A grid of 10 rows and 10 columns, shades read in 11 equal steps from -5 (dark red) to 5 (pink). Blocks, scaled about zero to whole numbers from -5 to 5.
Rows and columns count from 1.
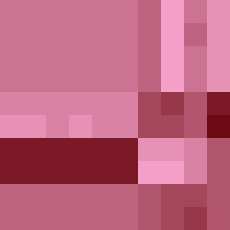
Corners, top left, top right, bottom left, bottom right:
2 4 1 0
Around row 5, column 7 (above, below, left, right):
1 -1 3 -2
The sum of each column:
9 9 8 9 8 8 11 24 10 7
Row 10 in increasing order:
-2 -1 0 0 1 1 1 1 1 1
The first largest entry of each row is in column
8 8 8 8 1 1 7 7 1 1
